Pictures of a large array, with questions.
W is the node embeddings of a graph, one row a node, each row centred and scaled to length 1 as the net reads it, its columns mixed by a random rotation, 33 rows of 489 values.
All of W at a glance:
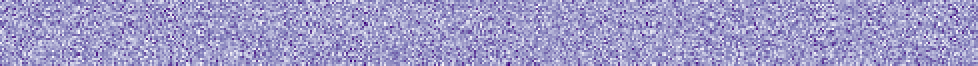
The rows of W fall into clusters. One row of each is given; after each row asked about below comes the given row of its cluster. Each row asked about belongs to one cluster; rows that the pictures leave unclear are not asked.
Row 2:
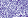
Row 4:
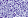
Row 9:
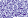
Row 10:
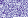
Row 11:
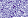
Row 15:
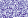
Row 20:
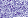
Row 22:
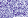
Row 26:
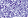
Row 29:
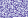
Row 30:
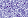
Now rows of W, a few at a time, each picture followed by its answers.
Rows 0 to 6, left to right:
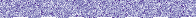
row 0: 26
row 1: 22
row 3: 15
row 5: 10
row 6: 11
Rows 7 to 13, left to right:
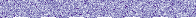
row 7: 4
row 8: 2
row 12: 11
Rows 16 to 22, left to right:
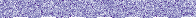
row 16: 15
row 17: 22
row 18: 4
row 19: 2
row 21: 9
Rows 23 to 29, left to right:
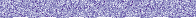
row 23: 29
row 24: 30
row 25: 20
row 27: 26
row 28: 20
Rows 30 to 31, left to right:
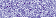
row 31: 29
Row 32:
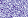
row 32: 10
